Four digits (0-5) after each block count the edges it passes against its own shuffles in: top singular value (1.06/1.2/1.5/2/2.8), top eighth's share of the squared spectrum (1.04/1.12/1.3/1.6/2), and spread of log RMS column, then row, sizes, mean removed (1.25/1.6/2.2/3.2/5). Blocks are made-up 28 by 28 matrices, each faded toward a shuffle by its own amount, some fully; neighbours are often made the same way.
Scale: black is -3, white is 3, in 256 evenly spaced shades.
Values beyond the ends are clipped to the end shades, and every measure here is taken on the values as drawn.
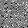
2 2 0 0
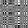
4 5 3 3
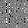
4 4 2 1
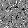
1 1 0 0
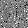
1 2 1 0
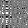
4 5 2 1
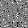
3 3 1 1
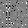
3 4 2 0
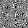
3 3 2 1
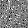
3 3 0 0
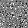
2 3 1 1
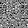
3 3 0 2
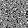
3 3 0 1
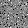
0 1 0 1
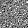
1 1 0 0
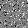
0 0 0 0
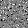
0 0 0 0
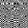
4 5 2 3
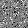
0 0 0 0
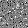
1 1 0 0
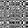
4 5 3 3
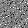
0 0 0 0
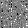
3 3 1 0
